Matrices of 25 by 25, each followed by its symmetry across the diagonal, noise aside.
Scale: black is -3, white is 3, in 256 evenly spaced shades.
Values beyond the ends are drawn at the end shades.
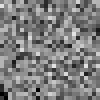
neither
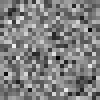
symmetric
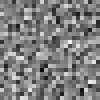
antisymmetric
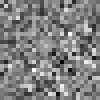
symmetric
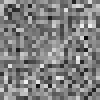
symmetric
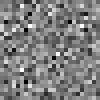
antisymmetric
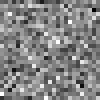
neither
